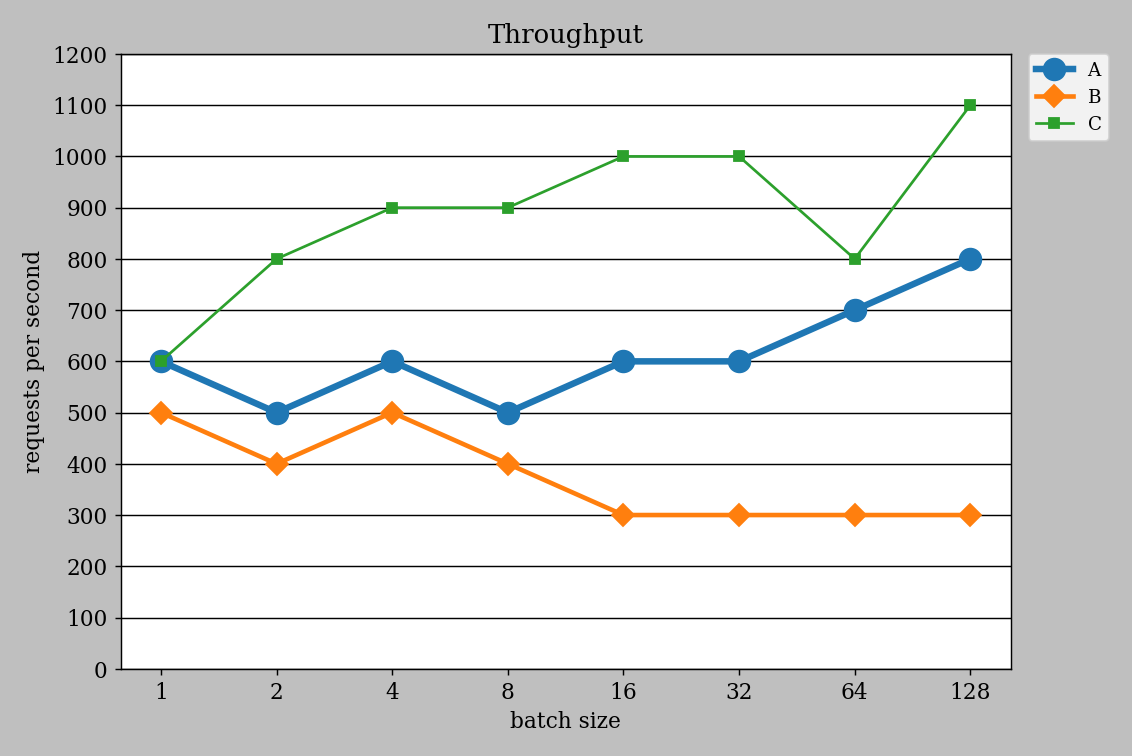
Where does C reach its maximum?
128
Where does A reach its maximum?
128
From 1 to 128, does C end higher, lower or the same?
higher
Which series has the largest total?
C
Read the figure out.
Title: Throughput
x-axis: batch size, ticks 1 2 4 8 16 32 64 128
y-axis: requests per second, ticks 0 100 200 300 400 500 600 700 800 900 1000 1100 1200
Legend: A, B, C
Values:
A: 600 500 600 500 600 600 700 800
B: 500 400 500 400 300 300 300 300
C: 600 800 900 900 1000 1000 800 1100
